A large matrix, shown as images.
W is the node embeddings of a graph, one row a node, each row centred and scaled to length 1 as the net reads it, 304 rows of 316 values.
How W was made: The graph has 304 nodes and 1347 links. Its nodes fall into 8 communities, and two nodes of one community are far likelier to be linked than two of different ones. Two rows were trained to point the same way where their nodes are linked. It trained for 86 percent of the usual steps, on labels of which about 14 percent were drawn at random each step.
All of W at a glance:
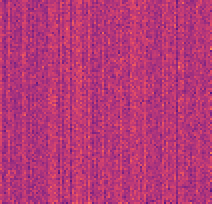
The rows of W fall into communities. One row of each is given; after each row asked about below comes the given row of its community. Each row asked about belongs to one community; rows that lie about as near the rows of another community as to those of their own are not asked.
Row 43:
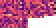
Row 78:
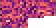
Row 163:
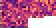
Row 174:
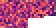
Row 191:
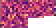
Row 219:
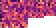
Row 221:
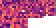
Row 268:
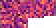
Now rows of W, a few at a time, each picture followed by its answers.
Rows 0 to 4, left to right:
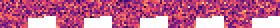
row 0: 78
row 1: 268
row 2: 163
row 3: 78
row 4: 78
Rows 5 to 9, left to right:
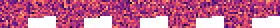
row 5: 163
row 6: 221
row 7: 191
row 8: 221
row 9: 163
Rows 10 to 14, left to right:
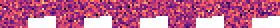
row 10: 78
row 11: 191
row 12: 43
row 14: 268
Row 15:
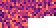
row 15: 219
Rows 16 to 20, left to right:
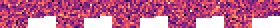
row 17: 43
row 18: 191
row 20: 219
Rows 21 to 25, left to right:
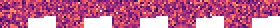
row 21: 43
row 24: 43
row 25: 268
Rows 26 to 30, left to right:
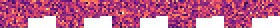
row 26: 163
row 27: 191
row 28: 43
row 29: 163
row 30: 78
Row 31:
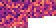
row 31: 191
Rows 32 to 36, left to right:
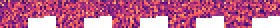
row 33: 174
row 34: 219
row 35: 174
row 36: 78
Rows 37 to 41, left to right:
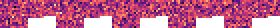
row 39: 268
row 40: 221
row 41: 221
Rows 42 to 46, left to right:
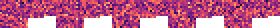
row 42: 78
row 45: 43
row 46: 43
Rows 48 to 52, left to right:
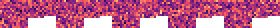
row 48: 174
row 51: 268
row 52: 43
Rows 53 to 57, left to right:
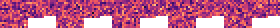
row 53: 78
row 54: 219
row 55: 221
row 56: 43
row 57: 191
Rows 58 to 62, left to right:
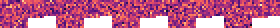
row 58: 174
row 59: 221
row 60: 78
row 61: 174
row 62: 221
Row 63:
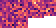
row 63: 43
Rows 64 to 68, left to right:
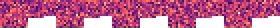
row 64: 219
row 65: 191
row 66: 43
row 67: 268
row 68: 191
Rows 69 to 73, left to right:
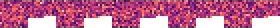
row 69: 174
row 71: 163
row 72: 268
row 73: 191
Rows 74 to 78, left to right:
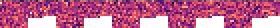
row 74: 221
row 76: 174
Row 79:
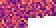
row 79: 174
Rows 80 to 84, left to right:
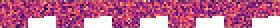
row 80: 268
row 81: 163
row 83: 174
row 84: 268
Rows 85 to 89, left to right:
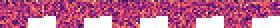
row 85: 163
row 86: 174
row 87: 219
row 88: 221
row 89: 78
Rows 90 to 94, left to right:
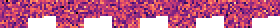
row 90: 163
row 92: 78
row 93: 191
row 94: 174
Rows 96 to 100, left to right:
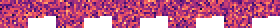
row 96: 219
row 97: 43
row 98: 43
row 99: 163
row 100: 163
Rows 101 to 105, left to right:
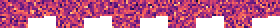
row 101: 43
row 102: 221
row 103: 43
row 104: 163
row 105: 219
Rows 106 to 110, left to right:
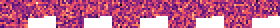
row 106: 78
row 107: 163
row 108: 221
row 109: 219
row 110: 174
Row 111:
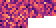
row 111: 221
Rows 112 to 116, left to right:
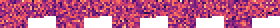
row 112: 174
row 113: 268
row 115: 268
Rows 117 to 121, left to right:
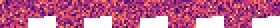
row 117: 221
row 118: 43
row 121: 174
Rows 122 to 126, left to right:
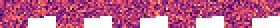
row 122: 219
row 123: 191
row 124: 268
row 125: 78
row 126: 219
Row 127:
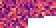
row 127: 219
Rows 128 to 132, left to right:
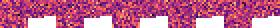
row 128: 78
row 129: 219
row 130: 219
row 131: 268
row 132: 78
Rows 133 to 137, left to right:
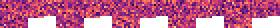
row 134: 43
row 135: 191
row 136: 174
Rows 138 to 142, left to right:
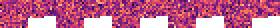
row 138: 174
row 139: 43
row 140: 78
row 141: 163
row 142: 221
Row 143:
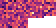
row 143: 268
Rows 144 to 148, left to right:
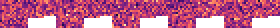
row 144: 268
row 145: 221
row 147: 163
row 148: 43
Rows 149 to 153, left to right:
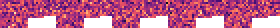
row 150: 43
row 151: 221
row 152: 221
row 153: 219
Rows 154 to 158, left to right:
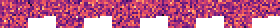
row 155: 43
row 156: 174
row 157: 221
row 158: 219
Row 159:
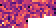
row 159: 163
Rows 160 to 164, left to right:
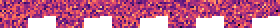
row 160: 174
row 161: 43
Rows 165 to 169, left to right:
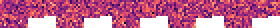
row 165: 43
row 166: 219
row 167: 163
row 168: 78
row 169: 221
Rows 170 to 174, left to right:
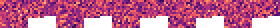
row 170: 219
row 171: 268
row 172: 174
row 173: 43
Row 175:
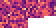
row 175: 78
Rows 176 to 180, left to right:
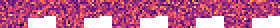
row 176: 163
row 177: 219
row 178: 221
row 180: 43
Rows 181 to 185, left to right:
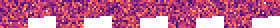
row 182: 219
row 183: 43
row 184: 219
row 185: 174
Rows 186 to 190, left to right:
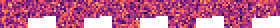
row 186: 221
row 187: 219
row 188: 78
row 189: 43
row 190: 191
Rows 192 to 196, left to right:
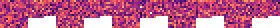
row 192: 191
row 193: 221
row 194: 221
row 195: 163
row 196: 174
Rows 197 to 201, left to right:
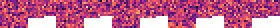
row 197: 221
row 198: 43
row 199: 221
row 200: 219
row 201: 174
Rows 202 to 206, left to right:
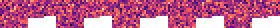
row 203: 268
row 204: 221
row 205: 221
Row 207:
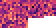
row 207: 78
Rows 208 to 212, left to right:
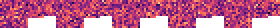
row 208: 163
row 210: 268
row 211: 174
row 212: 268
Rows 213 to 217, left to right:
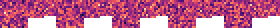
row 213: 43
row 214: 219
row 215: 268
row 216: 221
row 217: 268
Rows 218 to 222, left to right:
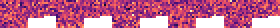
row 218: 78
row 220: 78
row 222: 268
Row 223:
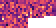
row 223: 191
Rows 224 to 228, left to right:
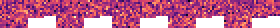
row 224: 221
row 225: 219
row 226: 163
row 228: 163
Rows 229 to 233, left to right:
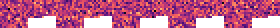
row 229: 191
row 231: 78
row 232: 43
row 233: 268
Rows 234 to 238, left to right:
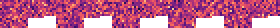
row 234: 219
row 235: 268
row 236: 174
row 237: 219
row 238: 268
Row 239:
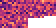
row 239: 268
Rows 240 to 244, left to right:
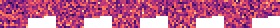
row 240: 163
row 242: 174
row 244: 268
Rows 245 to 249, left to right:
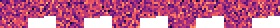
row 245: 191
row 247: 221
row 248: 78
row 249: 43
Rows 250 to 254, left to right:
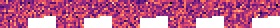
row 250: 219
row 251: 221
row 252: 219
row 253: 219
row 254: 43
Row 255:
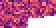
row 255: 78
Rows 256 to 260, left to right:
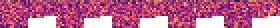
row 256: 268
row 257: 78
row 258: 163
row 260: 268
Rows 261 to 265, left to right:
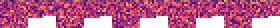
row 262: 221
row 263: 78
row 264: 221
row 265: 43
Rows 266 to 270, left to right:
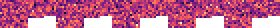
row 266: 221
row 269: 163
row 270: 78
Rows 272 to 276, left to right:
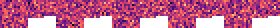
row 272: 221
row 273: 78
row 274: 43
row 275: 43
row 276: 221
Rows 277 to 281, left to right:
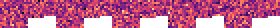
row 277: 219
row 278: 43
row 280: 174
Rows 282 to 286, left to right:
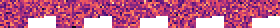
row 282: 268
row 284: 78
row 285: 174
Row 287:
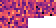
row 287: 43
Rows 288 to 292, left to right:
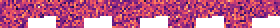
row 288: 43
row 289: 163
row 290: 191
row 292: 78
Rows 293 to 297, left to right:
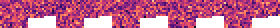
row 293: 174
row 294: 219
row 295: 219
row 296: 43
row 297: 78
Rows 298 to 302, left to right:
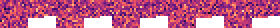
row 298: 219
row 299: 219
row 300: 221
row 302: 221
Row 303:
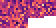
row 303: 219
